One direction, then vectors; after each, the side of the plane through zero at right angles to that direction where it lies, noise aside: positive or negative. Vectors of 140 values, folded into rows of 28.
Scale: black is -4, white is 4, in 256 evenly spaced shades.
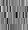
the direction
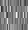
negative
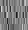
positive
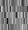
positive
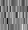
positive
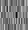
positive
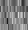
positive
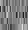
positive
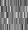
negative
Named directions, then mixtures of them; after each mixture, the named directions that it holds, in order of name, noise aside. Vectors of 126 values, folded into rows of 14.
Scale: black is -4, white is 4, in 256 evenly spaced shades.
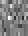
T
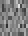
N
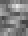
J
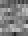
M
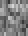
J, N, T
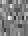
T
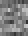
M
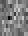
J, N, T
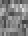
J, M, N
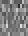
N, T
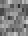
J, M, T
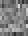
M, N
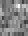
J, M, N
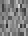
N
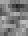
J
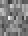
J, M, T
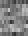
M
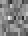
M, T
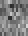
J, N, T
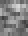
J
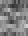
J, M, T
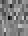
T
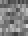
M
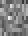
J, M, T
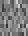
N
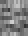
J, M, N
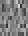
N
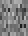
M, N, T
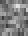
J, N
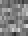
M
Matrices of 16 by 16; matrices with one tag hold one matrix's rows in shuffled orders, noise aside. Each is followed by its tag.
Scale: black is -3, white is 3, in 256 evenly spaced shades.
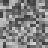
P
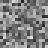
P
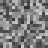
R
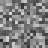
R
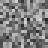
R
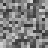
P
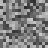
P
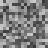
P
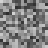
P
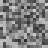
P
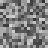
P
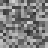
P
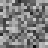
P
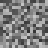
R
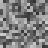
P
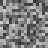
P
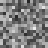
P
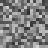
R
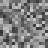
R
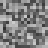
P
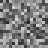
R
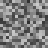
R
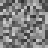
R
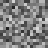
R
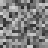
P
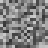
P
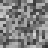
P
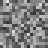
R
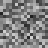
R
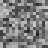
P
